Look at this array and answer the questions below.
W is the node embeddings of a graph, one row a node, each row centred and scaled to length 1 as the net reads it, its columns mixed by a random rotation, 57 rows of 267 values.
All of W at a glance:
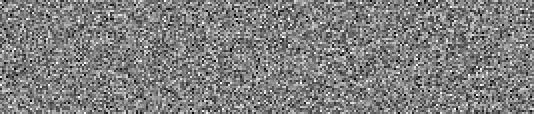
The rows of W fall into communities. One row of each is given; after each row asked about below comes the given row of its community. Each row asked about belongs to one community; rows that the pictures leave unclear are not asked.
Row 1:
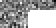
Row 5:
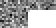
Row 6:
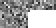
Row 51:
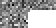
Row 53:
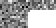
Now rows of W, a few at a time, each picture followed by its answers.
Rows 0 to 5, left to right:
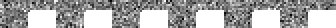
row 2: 53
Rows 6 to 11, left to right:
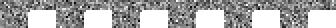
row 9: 53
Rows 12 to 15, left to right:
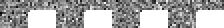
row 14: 51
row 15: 1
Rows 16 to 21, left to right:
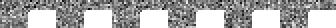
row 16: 53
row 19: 5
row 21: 5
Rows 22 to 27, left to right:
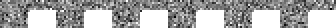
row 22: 1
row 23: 51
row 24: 6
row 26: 51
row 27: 53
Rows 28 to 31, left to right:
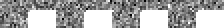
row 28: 1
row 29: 53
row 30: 6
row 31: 1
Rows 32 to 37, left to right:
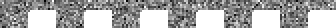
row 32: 53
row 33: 5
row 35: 5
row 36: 5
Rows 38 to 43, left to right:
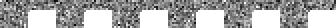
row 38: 1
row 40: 51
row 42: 1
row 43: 53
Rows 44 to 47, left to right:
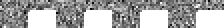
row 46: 1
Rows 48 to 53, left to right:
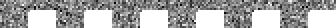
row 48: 6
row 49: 53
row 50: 6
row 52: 51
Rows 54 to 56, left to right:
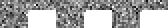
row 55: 6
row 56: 1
